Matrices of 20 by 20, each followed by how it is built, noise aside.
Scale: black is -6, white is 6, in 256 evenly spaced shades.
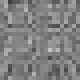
low rank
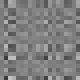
low rank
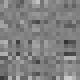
low rank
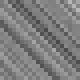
Toeplitz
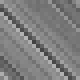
Toeplitz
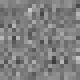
low rank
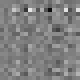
low rank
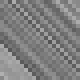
Toeplitz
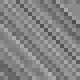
Toeplitz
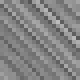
Toeplitz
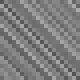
Toeplitz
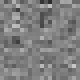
low rank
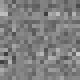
low rank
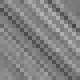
Toeplitz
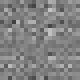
low rank
